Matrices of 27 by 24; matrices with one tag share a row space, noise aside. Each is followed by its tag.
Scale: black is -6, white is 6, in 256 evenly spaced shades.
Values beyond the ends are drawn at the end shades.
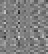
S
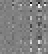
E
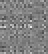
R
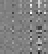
E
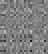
R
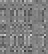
R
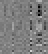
E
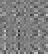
S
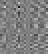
S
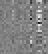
E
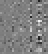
E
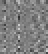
S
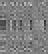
R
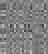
R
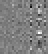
E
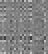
R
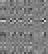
R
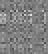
R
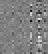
E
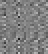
S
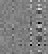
E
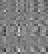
S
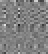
S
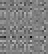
R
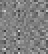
S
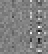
E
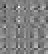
S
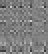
R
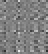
S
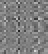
S
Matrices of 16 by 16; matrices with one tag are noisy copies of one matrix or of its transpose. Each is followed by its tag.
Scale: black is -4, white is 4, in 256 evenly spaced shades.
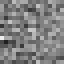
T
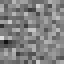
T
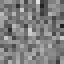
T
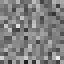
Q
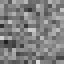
T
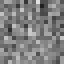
T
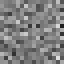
Q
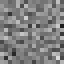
Q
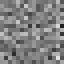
Q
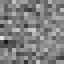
T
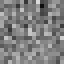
T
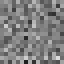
Q
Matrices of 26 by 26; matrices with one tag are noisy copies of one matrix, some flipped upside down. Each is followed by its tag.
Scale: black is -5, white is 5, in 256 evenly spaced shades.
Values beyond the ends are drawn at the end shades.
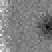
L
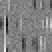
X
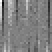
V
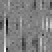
X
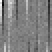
V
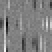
X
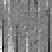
V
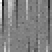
V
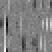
X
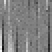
V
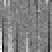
V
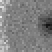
L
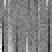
V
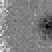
L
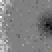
L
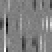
X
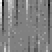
V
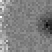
L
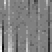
V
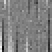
V
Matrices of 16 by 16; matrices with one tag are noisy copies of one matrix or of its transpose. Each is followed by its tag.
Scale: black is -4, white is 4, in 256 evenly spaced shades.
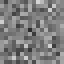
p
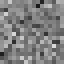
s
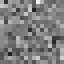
p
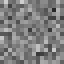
p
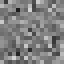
p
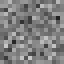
s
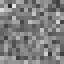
s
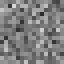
s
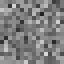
s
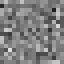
p
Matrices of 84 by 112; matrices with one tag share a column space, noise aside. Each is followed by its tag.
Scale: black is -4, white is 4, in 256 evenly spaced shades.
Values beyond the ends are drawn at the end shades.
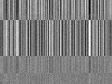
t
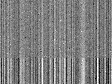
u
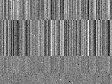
t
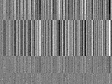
t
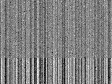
u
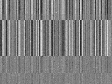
t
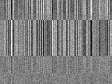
t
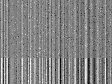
u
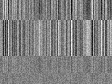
t
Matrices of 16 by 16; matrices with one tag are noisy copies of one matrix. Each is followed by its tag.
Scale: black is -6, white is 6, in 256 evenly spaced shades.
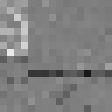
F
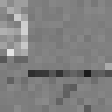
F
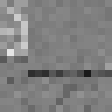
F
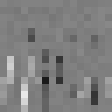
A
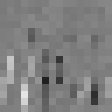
A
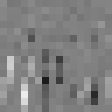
A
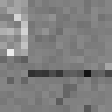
F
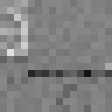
F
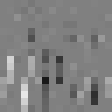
A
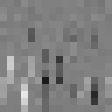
A
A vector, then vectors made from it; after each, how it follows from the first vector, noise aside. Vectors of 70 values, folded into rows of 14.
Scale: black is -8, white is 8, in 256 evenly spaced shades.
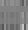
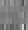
copied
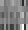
scaled up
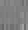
shrunk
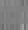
shrunk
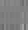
shrunk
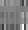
scaled up
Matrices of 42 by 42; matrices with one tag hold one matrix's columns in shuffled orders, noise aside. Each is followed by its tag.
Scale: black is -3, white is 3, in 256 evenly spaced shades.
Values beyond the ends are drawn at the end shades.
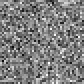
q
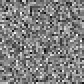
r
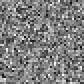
q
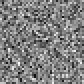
q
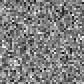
r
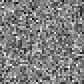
r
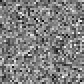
r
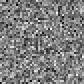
r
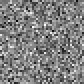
r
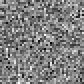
q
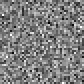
r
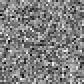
q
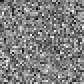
r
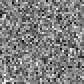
q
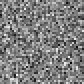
q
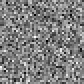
q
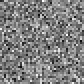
q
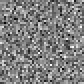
r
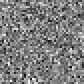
q
